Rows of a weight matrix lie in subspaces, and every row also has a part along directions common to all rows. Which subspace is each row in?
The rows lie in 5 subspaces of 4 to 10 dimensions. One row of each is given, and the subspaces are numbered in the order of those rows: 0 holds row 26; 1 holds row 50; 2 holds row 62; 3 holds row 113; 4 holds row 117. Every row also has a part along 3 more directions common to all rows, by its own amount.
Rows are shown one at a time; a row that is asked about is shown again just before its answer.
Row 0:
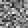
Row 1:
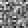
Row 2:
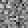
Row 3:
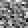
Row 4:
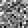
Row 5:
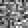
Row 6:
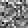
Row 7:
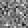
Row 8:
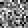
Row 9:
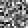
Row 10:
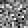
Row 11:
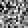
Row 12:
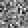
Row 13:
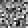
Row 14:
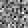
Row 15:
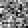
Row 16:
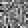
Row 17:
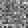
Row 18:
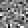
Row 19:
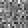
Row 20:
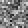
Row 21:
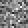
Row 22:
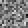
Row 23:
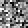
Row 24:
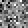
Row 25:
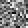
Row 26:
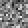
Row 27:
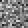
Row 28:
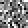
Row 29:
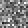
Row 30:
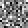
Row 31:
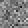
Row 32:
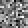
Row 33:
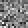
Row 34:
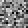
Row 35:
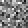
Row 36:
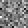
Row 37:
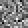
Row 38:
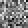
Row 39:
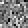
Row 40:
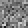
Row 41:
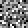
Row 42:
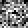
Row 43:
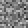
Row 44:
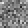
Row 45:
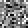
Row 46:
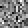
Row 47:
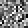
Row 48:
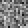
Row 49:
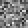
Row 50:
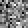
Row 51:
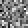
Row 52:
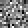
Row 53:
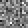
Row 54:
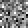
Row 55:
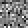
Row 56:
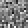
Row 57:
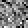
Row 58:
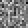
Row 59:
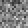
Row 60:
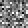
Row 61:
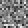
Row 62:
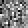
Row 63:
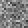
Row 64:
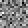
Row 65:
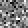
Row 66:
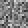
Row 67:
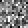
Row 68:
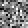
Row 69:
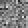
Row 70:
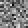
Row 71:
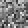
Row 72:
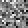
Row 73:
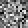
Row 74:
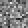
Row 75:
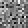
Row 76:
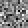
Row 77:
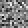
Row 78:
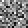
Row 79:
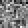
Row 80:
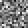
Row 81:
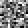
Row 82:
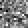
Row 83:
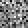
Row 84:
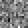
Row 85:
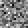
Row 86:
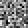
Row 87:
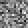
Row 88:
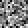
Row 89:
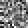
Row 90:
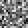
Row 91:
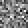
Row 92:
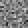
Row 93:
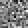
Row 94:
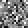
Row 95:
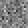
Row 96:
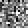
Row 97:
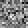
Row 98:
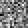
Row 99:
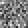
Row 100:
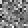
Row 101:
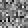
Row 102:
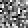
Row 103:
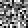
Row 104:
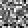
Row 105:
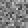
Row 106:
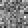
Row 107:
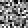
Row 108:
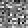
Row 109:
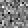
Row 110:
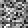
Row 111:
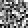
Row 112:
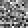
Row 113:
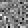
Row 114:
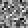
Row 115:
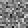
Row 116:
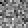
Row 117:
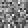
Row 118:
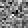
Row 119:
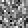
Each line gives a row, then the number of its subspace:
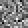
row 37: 1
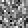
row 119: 2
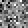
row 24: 1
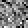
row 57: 2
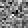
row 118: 2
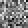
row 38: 4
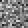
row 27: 1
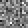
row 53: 2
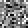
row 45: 4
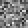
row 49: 1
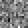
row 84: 3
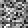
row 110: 0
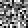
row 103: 4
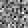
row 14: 2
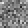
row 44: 4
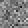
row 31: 2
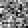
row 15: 2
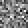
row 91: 0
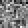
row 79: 3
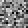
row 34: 2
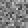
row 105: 0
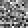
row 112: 0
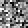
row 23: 0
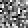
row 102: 3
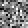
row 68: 0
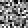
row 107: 4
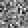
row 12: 1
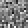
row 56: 4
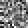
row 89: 0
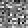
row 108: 4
